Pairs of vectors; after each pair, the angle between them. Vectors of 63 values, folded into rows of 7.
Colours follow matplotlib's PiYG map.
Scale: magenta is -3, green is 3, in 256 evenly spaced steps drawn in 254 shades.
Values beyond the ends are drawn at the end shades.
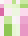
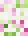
partly aligned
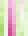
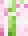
nearly opposite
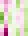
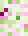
orthogonal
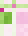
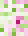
partly aligned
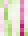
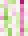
nearly parallel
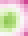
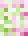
partly aligned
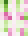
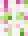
nearly opposite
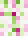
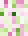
nearly opposite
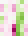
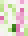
nearly opposite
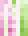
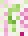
partly opposed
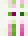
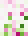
partly opposed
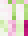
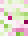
partly aligned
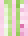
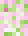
orthogonal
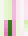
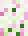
orthogonal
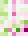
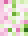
nearly opposite
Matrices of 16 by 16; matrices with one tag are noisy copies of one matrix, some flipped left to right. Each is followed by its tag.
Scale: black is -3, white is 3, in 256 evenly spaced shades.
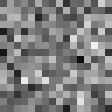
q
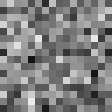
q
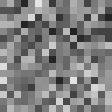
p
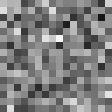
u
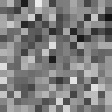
p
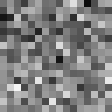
p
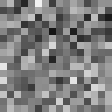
p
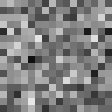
q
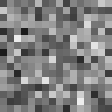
q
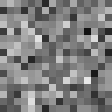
q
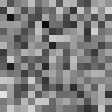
u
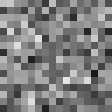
q
